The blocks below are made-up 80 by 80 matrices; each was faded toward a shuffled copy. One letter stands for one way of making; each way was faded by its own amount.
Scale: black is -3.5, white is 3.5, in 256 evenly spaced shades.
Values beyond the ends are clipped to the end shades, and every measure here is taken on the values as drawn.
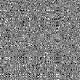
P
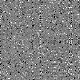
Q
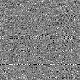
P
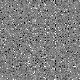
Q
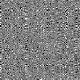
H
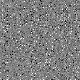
Q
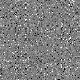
Q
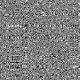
P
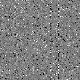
Q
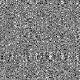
P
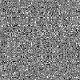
P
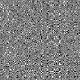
H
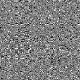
P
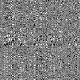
H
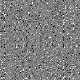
Q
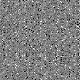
Q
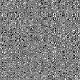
H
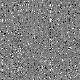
Q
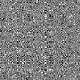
H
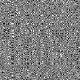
H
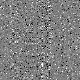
Q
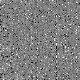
Q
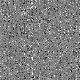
Q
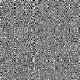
H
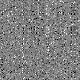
Q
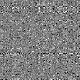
P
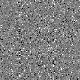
Q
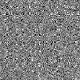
P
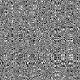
H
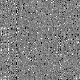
Q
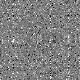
Q
